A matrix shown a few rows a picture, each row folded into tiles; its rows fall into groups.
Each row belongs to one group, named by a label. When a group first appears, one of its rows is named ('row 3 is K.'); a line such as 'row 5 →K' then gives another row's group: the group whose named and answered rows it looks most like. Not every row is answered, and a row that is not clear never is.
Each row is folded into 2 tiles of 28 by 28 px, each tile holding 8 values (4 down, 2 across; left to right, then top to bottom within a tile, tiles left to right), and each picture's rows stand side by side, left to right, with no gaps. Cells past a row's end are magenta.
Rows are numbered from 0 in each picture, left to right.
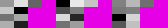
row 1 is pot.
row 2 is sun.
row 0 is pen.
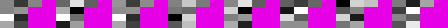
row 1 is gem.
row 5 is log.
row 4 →pen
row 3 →sun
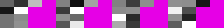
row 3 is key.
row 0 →log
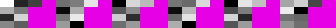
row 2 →pot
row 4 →pot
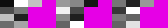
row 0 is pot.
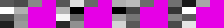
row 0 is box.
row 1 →gem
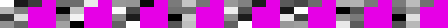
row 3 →sun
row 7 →sun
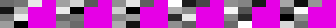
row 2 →pen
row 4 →key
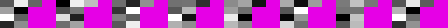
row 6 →sun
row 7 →gem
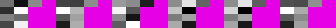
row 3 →pen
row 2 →key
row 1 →box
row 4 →pen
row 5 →box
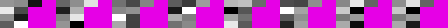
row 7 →pen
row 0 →key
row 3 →log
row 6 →pen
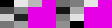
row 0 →pot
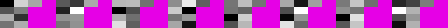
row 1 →log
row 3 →pen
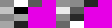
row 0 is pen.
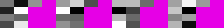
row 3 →pen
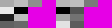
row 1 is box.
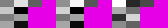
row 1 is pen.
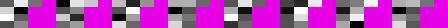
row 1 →pot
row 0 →gem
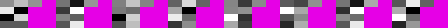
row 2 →sun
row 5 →box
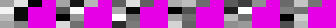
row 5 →sun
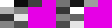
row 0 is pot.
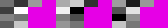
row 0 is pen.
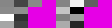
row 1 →pen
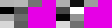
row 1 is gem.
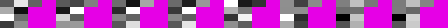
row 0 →gem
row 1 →log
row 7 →sun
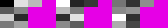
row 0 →pot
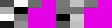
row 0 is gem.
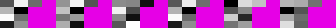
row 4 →pot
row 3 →gem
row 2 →key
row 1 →pen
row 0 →gem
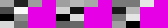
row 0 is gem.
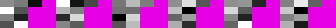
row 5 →pen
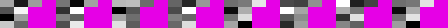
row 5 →box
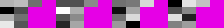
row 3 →pot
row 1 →box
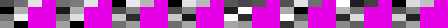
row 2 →pot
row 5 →gem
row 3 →pot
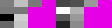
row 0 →sun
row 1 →box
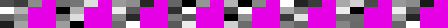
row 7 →key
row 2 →key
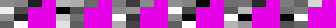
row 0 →key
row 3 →key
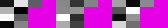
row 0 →gem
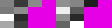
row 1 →key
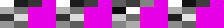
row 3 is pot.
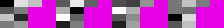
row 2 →box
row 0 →pot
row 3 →sun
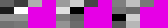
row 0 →log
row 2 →sun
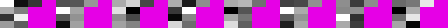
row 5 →box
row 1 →box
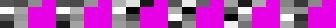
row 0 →box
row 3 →gem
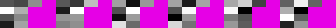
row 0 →box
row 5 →gem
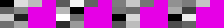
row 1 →gem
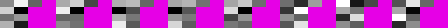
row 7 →gem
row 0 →pen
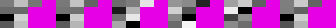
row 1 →sun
